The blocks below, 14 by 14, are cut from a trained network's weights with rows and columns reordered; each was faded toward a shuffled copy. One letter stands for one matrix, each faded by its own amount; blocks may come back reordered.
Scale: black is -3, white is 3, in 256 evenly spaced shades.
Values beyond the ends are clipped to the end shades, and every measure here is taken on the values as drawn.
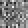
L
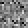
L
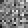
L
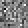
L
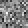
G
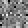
L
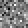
L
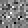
G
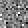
L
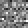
G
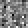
L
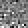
G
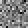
L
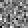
L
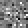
G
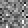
G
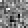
L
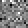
G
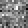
G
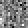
L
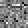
G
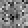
L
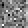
L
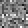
G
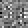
G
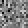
L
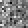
L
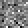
L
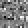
G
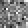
L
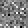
G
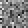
G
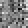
G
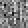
L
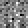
G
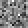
L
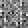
L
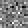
L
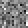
G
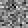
L
